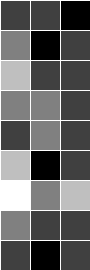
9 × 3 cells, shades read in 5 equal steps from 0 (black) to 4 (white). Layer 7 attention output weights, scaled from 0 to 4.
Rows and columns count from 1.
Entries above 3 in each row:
0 0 0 0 0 0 1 0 0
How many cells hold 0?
4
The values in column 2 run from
0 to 2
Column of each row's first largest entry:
1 1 1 1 2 1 1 1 1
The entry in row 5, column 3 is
1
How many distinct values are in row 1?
2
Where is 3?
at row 3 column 1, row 6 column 1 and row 7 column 3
